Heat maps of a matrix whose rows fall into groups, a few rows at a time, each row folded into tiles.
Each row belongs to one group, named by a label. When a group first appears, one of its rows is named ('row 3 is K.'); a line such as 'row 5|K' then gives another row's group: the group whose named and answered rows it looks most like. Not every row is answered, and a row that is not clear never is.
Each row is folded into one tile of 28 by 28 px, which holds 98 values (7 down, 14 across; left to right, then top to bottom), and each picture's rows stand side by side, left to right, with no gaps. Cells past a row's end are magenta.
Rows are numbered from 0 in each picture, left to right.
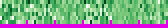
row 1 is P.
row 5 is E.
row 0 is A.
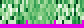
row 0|P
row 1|E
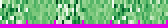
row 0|A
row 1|E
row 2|P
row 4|A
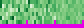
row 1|P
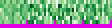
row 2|A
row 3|A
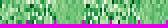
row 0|P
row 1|A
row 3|A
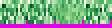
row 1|A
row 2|E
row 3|A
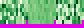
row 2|P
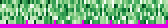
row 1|P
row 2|A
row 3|A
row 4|A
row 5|A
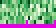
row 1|P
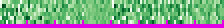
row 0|A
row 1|P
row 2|E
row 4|A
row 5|A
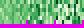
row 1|A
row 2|P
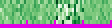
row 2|P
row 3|E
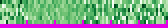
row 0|P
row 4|A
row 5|A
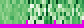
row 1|P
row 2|P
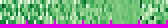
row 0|A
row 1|A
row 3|P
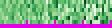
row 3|P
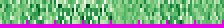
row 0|E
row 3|A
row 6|A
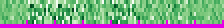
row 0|E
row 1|A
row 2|A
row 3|E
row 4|A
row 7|E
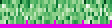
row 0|P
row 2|P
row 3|P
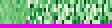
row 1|A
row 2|P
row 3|P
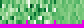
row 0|P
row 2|E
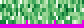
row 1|E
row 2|A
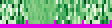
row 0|P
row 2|A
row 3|P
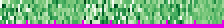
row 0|A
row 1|E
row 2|P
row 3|P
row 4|A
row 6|A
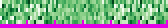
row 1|P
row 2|P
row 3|E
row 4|P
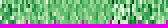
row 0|A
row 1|E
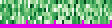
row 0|A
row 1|A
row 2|P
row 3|P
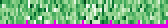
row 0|P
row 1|A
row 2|E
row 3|P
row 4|P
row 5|E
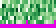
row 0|A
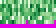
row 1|A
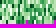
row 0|P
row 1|A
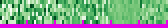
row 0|P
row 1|A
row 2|P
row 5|P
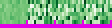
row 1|P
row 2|P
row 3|P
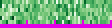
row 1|E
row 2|A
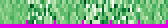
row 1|A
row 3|P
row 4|A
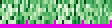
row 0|P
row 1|P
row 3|P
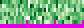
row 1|A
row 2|P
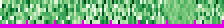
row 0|A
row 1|P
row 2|A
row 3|P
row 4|P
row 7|P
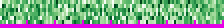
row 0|A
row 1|A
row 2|P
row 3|A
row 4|A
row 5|P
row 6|P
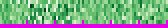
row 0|E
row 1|A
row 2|A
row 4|E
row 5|P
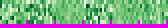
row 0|P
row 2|E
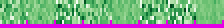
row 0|E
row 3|P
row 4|E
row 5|A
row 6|A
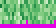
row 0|E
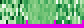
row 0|P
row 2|A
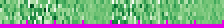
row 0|E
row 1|A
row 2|P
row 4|A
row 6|E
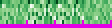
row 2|P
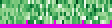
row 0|P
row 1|A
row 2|P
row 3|A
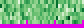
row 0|E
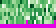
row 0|P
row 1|A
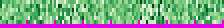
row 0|P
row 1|A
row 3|E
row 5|P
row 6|E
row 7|A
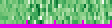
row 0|E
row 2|P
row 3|E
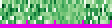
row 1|A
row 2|E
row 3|A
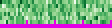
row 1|E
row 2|E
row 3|P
